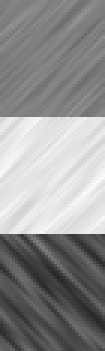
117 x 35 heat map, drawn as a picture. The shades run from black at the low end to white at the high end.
It is made of 3 by 1 panels. Panel 1,1: middling, slanting up to the right, faint in contrast. Panel 2,1: very high, slanting up to the right, faint in contrast. Panel 3,1: low, slanting down to the right.
